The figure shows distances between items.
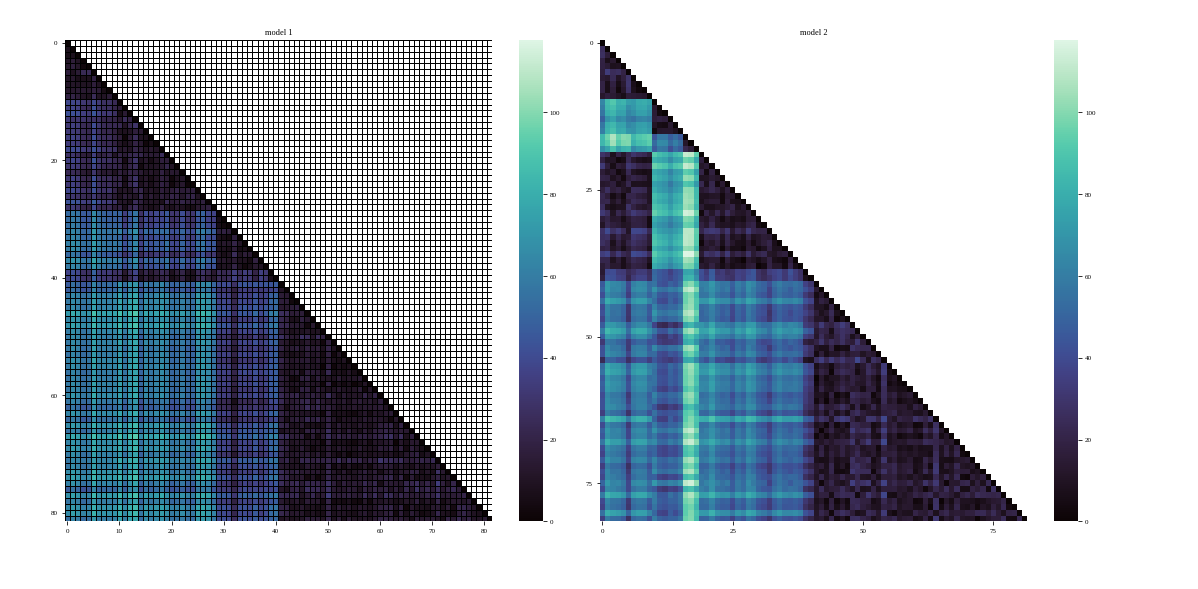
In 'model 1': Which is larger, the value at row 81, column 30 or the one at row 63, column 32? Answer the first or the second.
the first
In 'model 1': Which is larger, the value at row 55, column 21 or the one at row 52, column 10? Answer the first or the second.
the second
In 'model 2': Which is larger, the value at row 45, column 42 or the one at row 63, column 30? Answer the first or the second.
the second
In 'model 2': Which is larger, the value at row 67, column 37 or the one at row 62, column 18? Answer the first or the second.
the second
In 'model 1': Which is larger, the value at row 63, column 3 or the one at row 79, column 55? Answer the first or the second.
the first
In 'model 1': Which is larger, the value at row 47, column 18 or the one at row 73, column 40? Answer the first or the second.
the first
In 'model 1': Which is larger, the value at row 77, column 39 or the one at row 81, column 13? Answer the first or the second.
the second
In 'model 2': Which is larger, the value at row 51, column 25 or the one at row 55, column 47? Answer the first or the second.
the first
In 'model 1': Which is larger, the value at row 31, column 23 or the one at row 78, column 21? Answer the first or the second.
the second
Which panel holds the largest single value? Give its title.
model 2
